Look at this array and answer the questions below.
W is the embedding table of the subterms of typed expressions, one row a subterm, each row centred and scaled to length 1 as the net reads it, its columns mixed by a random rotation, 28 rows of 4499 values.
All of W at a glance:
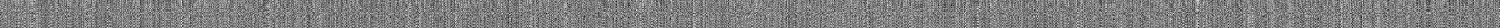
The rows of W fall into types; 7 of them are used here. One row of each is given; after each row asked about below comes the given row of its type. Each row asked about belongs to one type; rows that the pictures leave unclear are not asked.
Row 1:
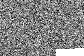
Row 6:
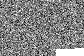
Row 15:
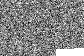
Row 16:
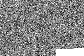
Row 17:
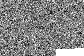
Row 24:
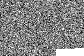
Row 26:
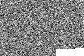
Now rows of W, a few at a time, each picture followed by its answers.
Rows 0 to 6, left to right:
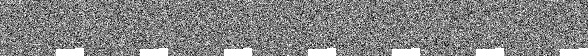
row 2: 26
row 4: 6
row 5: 17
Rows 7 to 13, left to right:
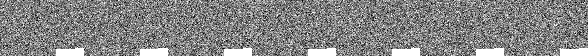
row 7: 6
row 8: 16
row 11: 6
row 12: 24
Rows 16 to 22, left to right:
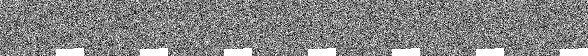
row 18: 26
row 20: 1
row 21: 24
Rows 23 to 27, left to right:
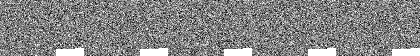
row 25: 1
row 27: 24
